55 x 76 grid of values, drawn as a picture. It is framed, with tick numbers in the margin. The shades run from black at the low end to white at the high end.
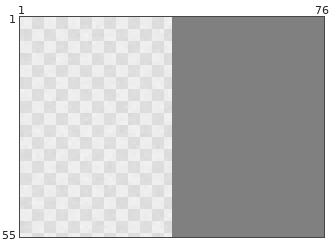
It is made of 1 by 2 panels. Panel 1,1: very high, checkered, faint in contrast. Panel 1,2: middling, flat.
